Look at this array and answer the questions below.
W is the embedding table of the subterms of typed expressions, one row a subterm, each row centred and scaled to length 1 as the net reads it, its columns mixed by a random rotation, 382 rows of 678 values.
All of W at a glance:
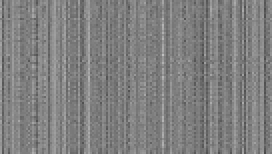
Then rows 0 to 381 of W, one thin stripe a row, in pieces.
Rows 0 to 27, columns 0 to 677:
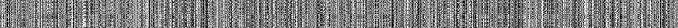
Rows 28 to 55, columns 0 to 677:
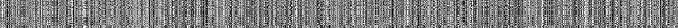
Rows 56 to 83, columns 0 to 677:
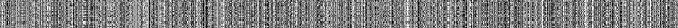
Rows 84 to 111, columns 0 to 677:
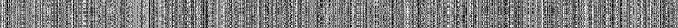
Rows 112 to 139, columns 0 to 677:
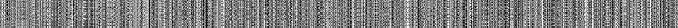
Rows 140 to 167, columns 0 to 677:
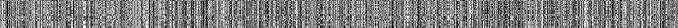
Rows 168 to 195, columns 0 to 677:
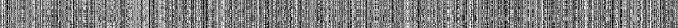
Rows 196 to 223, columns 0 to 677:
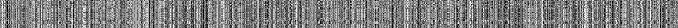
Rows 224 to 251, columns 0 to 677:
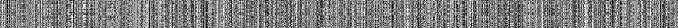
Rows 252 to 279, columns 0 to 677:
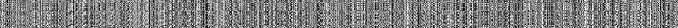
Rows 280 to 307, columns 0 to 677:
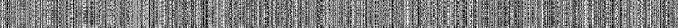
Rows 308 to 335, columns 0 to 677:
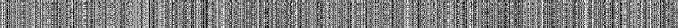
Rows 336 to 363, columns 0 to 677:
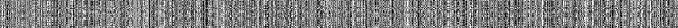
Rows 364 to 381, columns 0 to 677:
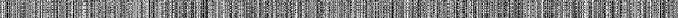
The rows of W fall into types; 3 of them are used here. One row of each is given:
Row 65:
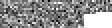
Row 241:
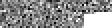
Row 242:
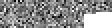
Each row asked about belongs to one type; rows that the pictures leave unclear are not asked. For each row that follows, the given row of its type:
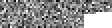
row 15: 241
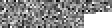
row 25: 241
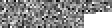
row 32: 241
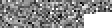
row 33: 65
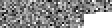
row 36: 241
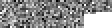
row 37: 242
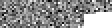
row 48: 241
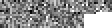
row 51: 242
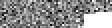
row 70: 241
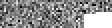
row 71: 241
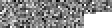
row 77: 242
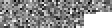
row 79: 242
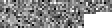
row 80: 65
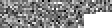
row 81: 65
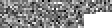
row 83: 65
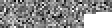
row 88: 242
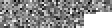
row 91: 242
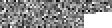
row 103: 241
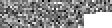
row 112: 65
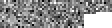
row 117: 65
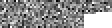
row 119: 241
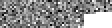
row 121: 241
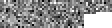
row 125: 65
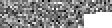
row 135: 65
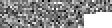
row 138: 65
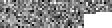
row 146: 65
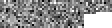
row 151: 65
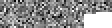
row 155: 242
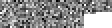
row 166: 242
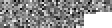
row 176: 242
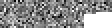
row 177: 242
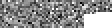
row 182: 65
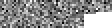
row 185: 241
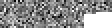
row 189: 242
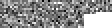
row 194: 65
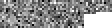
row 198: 65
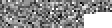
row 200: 65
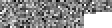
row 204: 242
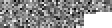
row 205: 242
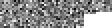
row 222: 242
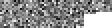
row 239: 242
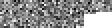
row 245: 242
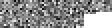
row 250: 242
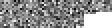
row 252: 242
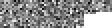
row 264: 242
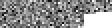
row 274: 241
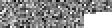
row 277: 242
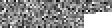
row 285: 241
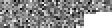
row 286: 242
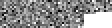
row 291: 241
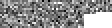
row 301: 65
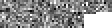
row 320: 65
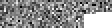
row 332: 241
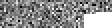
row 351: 241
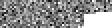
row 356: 241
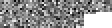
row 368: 242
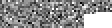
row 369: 65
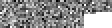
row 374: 242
